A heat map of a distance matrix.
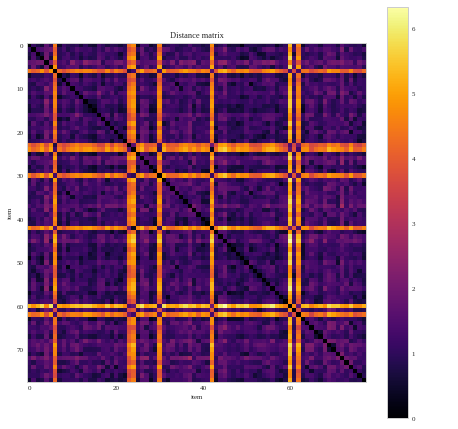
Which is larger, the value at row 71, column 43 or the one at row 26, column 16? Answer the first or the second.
the second
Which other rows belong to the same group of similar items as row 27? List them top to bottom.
0, 1, 2, 3, 4, 5, 7, 8, 9, 10, 11, 12, 13, 14, 15, 16, 17, 18, 19, 20, 21, 22, 25, 26, 28, 29, 31, 32, 33, 34, 35, 36, 37, 38, 39, 40, 41, 43, 44, 45, 46, 47, 48, 49, 50, 51, 52, 53, 54, 55, 56, 57, 58, 59, 61, 63, 64, 65, 66, 67, 68, 69, 70, 71, 72, 73, 74, 75, 76, 77
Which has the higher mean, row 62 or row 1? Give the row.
62
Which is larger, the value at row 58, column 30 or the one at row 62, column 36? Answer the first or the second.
the second
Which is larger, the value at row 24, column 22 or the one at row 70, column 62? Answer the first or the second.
the second
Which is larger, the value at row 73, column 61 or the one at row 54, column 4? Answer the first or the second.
the second
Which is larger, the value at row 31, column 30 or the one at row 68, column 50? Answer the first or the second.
the first
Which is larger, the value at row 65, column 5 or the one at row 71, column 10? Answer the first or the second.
the first
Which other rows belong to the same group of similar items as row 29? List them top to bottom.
0, 1, 2, 3, 4, 5, 7, 8, 9, 10, 11, 12, 13, 14, 15, 16, 17, 18, 19, 20, 21, 22, 25, 26, 27, 28, 31, 32, 33, 34, 35, 36, 37, 38, 39, 40, 41, 43, 44, 45, 46, 47, 48, 49, 50, 51, 52, 53, 54, 55, 56, 57, 58, 59, 61, 63, 64, 65, 66, 67, 68, 69, 70, 71, 72, 73, 74, 75, 76, 77
